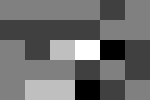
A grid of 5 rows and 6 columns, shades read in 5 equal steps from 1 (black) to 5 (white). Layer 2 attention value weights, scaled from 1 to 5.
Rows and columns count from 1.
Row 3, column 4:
5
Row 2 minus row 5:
-1 -2 -2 1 1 0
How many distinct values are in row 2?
2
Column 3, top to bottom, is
3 2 4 3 4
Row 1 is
3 3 3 3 2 3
